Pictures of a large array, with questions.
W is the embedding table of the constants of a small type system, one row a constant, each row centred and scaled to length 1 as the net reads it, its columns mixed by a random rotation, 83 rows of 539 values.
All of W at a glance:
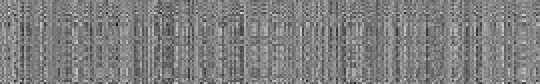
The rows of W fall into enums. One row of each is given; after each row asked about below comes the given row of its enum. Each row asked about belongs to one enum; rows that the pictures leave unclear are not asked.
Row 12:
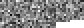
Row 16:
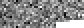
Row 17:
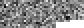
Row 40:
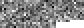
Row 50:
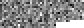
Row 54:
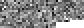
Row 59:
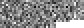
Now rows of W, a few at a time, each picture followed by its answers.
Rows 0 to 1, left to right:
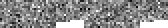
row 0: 12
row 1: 40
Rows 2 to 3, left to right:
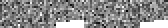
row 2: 50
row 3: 12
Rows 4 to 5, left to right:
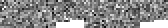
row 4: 54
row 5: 12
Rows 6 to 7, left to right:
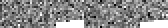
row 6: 50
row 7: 16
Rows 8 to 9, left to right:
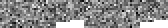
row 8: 12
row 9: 54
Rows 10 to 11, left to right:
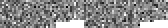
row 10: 59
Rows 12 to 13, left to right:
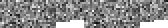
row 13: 12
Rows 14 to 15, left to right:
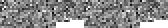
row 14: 54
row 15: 54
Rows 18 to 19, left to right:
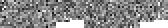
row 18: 54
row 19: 59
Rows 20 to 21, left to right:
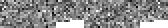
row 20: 54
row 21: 40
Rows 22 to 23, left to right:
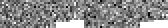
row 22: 59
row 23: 16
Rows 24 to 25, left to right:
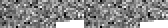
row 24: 16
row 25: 16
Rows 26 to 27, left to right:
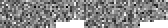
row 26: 59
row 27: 50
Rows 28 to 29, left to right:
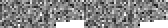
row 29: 50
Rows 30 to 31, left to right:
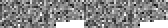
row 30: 50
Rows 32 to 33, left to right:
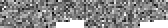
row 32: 54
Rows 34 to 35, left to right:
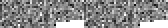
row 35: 50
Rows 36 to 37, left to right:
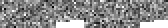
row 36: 40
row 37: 12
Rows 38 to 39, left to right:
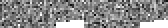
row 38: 50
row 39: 12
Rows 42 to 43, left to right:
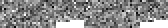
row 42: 40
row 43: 54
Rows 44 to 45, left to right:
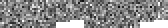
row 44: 12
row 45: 59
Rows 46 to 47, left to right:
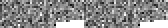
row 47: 50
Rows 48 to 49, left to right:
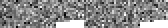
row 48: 16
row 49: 50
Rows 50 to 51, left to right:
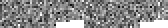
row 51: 59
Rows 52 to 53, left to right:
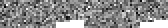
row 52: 17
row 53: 54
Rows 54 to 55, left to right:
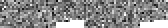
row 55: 50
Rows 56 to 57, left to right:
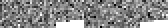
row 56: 50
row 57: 16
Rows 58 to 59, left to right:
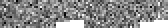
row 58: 16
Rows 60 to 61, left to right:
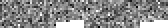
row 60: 50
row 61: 40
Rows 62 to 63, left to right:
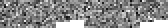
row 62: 17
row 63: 54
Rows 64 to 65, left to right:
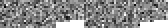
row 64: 17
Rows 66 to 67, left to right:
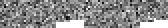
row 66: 17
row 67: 54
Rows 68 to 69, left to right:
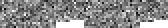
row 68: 40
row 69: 54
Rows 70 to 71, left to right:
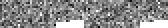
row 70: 50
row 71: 40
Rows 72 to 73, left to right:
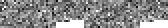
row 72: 54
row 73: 40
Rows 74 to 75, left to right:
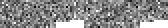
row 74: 59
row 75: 40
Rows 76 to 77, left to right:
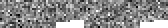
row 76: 12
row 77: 40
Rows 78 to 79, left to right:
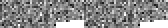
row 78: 50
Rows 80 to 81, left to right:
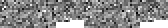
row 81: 54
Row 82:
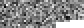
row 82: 17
